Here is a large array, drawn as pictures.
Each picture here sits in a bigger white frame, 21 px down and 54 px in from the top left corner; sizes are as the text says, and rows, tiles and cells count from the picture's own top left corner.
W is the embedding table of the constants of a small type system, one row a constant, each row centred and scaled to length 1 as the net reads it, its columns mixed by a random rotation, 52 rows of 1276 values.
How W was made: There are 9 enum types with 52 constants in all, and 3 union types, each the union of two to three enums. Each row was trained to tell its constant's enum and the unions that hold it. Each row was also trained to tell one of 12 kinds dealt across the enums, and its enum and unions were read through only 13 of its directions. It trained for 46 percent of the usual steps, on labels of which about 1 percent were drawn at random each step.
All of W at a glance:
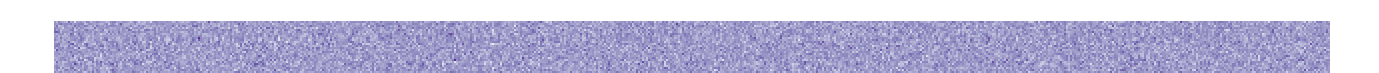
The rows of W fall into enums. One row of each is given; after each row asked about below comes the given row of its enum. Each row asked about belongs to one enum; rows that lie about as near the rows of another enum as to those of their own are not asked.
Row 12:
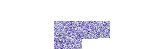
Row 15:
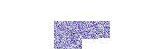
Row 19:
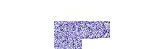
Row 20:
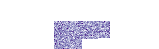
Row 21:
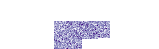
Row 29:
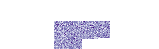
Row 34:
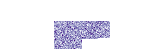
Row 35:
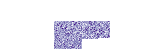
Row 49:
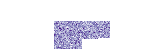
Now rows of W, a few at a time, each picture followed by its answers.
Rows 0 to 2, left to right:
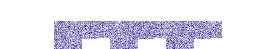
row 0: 20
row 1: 29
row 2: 12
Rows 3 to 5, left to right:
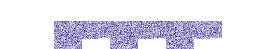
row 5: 49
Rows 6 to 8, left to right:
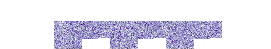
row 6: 29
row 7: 34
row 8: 49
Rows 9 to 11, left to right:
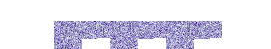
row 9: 12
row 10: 49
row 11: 21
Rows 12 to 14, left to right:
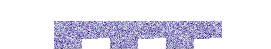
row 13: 35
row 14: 35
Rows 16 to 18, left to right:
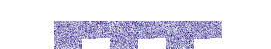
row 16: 15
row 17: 19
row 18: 15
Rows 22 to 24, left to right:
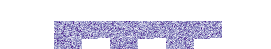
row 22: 49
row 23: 49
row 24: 29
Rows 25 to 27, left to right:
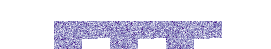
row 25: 21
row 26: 12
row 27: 20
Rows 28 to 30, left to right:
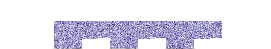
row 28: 21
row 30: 12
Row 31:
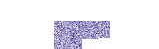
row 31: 15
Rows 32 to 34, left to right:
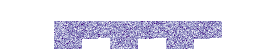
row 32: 29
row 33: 15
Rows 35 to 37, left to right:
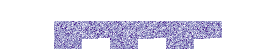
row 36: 20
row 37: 35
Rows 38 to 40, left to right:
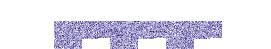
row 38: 19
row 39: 20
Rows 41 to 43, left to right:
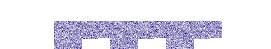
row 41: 21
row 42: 29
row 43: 15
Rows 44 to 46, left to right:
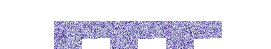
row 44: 20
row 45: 29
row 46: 49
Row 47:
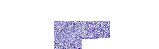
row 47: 35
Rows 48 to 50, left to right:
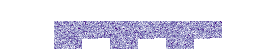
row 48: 15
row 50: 20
